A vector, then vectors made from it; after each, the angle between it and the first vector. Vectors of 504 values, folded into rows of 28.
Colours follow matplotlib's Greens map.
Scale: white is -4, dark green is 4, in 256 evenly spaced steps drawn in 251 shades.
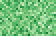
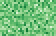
partly aligned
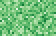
nearly opposite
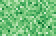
nearly opposite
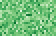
orthogonal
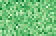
partly aligned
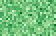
partly opposed
